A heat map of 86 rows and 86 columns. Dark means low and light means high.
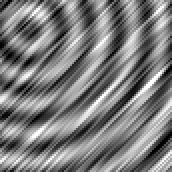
Slope: none. Average level on the scale: 50%. Rings: centred on the top left. Mirror symmetry: none. Grain: diagonal, up to the right.
